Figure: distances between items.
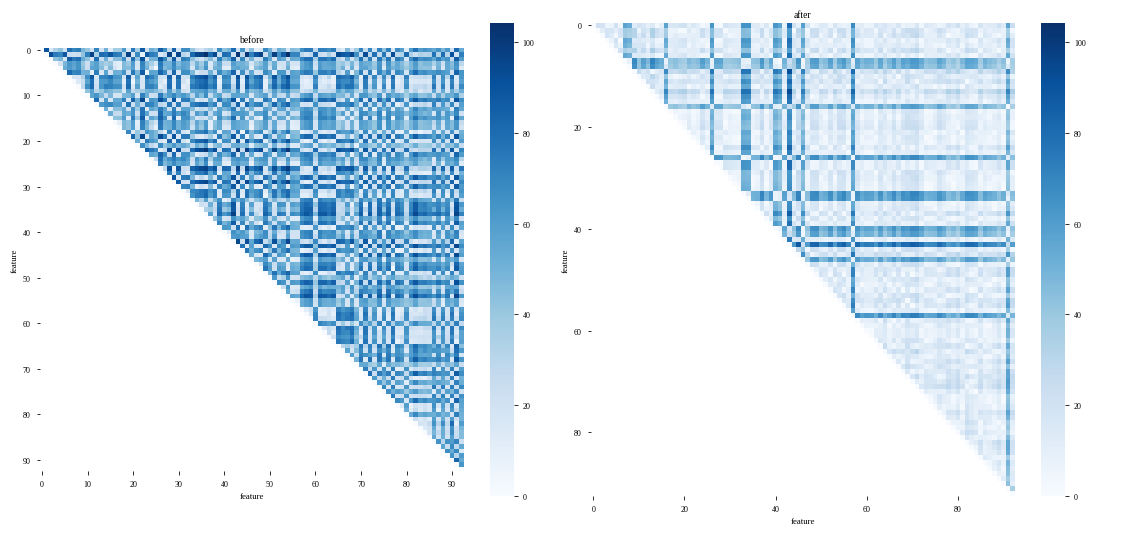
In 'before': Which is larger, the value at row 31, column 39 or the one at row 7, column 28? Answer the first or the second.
the second
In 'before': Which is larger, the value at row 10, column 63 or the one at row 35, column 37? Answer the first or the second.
the first
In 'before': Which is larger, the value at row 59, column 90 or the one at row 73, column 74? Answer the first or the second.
the first
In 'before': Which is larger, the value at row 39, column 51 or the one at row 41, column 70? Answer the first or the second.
the first
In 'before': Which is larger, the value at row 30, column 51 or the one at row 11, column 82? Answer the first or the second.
the second
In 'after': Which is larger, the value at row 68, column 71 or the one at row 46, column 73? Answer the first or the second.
the second
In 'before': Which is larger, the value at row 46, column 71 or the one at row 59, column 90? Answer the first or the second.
the second
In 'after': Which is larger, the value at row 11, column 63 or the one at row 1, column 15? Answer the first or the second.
the second
